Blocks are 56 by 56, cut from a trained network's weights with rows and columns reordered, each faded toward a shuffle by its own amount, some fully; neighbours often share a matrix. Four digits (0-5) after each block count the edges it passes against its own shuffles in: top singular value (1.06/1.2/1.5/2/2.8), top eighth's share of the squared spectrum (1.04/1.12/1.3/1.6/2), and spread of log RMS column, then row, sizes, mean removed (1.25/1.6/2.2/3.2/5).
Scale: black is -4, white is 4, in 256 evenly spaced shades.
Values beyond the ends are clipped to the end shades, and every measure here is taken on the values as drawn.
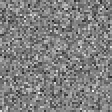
0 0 0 0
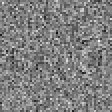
2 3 1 0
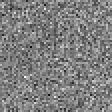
2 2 1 0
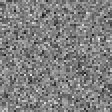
1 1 0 0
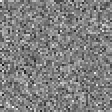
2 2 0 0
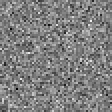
0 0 0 0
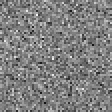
1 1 0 0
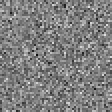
0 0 0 0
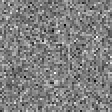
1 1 0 0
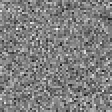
0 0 0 0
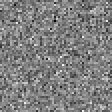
2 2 0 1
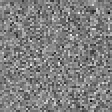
3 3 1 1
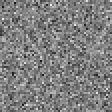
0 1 0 0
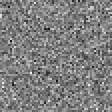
0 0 0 0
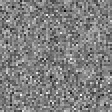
0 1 0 0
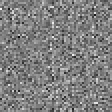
2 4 2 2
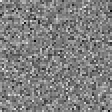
1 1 0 0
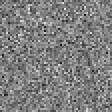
0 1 0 0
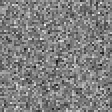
1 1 0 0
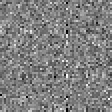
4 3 2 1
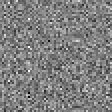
3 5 2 1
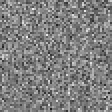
3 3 1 0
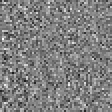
3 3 2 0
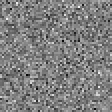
2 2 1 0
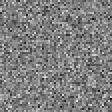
2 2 0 0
